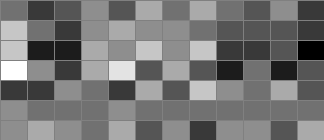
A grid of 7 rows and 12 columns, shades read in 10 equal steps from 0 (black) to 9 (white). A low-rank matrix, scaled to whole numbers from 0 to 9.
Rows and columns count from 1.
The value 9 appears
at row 4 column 1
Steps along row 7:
up down down up down up down up same down up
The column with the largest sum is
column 1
